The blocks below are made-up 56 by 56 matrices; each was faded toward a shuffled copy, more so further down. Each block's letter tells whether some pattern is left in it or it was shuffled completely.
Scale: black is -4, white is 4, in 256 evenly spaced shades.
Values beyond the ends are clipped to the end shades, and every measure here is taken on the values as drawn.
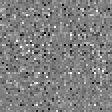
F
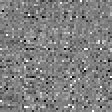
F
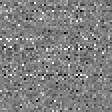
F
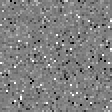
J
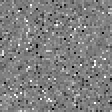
J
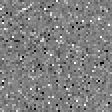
J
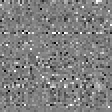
F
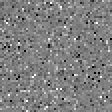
J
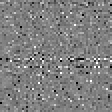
F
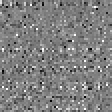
F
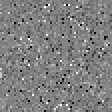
J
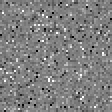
J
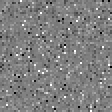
J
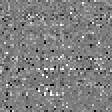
F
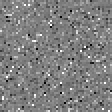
J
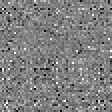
F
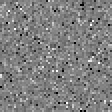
J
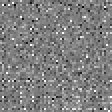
F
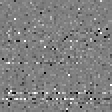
F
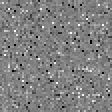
J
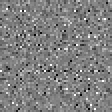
F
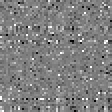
F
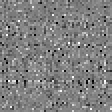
F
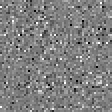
F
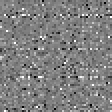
F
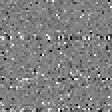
F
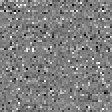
F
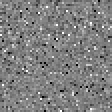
J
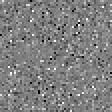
J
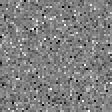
J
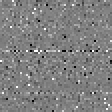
F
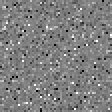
J
